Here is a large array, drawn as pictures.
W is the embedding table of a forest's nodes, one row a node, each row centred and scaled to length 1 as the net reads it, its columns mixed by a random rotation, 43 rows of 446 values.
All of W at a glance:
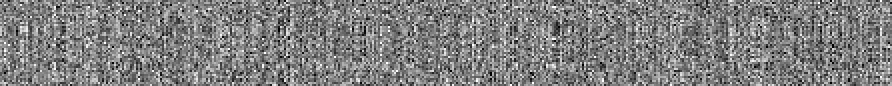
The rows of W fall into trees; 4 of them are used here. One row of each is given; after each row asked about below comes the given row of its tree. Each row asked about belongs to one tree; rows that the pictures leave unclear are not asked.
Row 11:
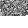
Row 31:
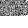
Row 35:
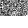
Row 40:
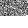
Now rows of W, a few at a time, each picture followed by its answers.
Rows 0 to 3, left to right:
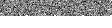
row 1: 40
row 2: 11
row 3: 31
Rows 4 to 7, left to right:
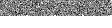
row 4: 31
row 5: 40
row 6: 40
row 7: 31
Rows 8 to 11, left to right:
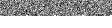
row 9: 35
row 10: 40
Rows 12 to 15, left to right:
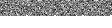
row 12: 40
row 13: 11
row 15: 11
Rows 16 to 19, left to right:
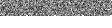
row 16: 11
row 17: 11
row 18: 40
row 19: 31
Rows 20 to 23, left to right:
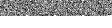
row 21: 11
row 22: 31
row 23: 31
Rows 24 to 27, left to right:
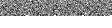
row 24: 11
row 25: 11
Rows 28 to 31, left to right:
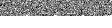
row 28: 40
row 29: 11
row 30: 11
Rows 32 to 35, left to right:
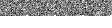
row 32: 31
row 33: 31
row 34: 31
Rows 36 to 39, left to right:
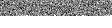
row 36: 40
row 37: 40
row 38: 11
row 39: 40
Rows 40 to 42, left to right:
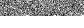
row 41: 11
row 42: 35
